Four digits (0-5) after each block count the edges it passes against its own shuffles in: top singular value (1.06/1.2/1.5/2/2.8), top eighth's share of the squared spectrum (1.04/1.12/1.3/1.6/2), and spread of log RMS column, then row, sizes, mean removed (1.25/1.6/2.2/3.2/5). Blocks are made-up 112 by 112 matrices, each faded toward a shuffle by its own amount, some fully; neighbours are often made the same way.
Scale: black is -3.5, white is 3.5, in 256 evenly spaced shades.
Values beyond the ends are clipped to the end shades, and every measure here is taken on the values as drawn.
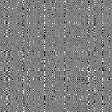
5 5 4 3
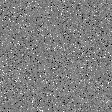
0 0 0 0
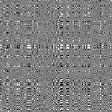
5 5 4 4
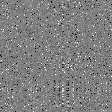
4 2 1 1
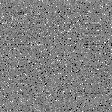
3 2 1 1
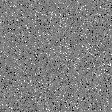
2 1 0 0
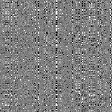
5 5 4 3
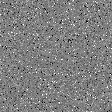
2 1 0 0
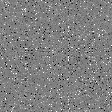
3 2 1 0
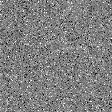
3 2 0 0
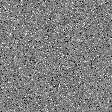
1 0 0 0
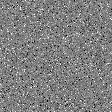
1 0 0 0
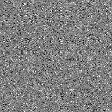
4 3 1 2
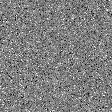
1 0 0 0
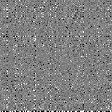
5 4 3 3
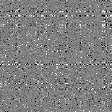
5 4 2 3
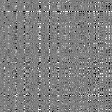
5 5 4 3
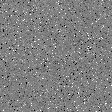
0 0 0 0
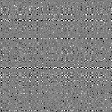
5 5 3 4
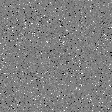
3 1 0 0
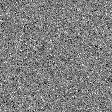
1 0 0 0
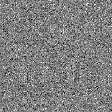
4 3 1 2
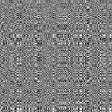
5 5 4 4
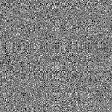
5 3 2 2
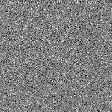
4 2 1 1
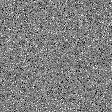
2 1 0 0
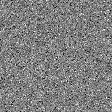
3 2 0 0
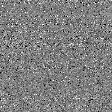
1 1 0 3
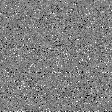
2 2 0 2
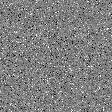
0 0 0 0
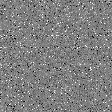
3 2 0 1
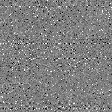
4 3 1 2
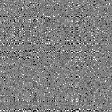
5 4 2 3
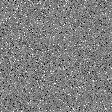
0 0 0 0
